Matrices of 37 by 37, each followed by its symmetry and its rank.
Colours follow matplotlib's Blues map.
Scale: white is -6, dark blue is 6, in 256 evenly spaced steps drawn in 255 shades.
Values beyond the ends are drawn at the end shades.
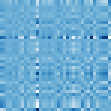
antisymmetric, rank two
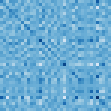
symmetric, rank five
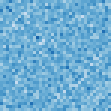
symmetric, full rank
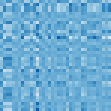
antisymmetric, rank two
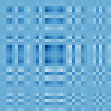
symmetric, rank one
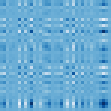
symmetric, rank two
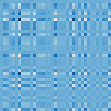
symmetric, rank one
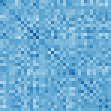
symmetric, rank five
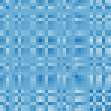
symmetric, rank two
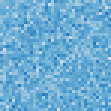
symmetric, full rank
